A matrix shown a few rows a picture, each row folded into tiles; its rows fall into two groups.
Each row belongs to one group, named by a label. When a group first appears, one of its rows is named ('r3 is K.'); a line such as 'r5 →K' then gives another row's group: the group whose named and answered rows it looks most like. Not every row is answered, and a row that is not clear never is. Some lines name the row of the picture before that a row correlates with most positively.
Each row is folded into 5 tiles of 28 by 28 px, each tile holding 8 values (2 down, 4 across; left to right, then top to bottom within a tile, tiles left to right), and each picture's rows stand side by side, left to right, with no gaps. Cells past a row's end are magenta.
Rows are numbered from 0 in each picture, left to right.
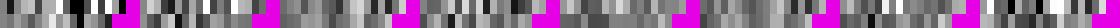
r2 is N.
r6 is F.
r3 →F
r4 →F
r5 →N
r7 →N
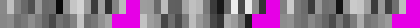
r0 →N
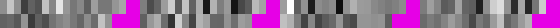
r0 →F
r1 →F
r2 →N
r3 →N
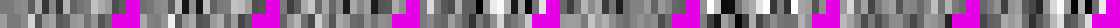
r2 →F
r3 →N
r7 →N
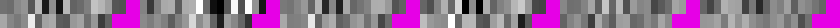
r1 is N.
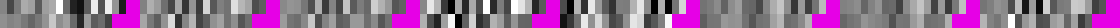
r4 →N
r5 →N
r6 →N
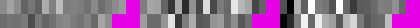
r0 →F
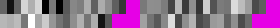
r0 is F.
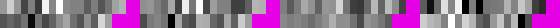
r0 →F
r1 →F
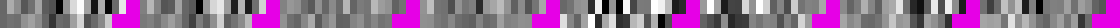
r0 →N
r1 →N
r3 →N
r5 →F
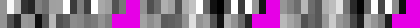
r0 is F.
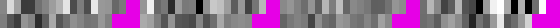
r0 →F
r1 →N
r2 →F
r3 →N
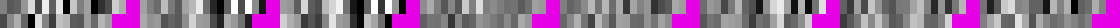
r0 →F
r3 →F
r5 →N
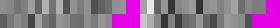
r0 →F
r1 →N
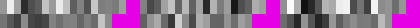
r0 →F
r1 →F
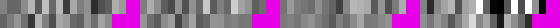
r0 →F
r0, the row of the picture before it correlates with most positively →1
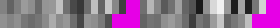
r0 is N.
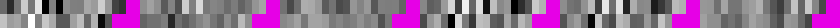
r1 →F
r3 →F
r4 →F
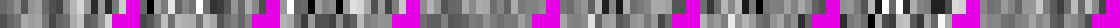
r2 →N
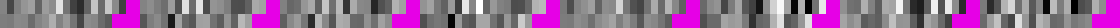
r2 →F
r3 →F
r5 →N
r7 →F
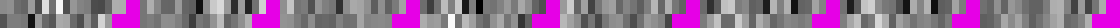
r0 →F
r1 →N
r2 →N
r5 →F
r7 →N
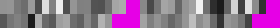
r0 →F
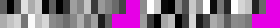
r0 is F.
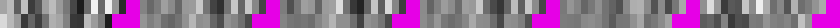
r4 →N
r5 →F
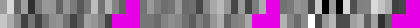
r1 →N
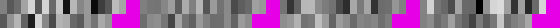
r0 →F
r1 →F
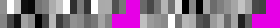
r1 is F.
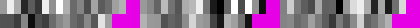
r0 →F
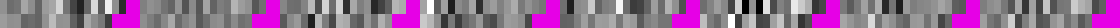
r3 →N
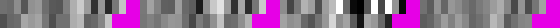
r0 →N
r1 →N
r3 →N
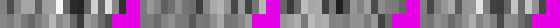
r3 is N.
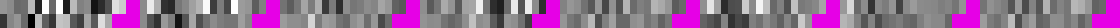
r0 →F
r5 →F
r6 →N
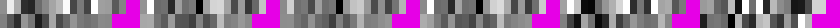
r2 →N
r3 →N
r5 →F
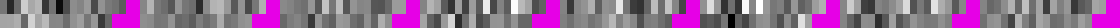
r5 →F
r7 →F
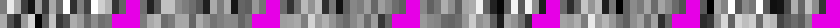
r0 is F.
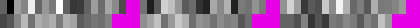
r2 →F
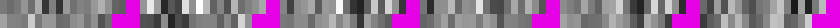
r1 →F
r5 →N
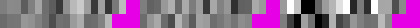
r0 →N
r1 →F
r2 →F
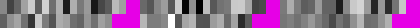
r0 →F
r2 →N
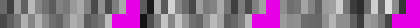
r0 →N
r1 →N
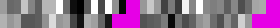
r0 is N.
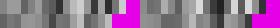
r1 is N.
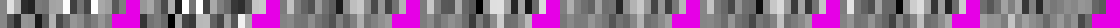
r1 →F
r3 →N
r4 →N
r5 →N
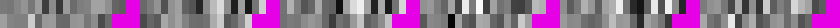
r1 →N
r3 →F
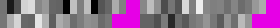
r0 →F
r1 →F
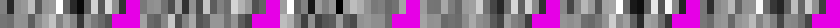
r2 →N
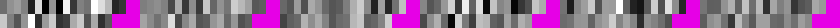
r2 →N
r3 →F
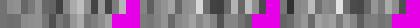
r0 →N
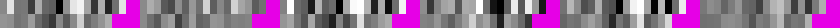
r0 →N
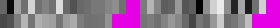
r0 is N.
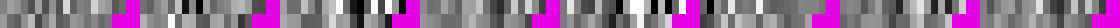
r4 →N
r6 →N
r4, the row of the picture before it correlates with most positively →1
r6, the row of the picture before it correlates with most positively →1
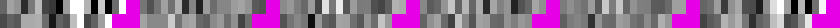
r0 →N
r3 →F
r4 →F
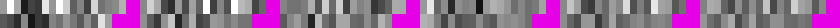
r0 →F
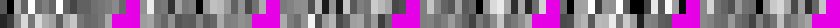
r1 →N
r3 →N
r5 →N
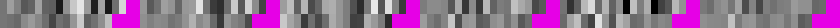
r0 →N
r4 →F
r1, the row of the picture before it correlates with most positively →4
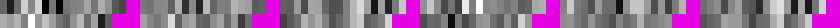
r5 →N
